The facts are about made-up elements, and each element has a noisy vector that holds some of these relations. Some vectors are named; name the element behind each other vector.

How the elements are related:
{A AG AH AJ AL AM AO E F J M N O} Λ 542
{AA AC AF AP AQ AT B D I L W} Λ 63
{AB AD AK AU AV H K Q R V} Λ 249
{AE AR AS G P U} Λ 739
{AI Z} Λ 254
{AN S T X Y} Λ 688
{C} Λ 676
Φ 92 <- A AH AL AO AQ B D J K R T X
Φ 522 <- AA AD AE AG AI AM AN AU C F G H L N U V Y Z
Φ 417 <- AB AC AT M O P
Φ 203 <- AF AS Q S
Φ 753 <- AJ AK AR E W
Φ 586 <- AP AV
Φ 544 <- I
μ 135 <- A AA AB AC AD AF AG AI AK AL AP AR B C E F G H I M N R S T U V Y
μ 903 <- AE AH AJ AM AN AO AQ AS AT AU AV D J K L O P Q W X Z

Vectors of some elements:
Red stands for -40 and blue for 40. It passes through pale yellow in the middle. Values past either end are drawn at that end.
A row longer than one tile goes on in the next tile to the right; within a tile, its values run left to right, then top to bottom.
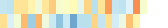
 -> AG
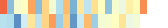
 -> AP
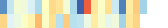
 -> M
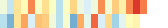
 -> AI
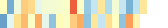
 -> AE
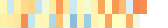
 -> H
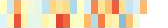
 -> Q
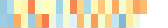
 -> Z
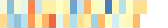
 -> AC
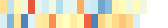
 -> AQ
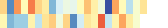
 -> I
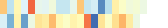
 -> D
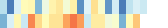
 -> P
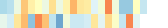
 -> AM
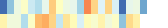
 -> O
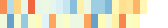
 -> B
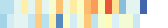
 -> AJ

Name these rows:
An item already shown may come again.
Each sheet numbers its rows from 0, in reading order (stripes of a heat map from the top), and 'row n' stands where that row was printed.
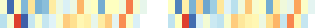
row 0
X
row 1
X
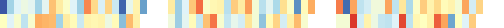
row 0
O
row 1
L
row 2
S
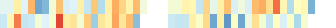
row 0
K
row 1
E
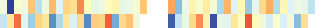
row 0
AN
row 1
AR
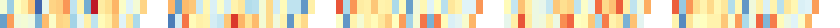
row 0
AV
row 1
AS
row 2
AF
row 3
Q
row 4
AF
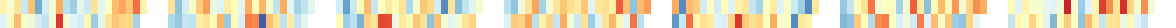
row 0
R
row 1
W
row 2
AT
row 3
AU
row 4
AS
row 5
Z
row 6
AK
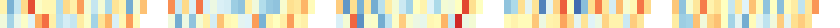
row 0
L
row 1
B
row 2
T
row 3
AB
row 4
AA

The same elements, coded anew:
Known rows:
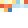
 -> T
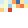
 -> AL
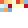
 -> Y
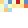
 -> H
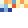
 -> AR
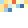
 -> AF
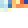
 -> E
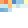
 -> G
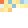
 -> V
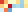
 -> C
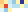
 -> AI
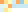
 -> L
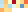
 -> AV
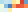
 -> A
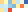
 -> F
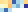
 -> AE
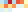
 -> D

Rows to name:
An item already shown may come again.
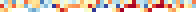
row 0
AT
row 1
AE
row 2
AB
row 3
S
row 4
O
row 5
O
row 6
AT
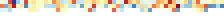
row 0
P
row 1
W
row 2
AU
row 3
X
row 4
Q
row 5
B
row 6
C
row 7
AN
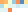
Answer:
Z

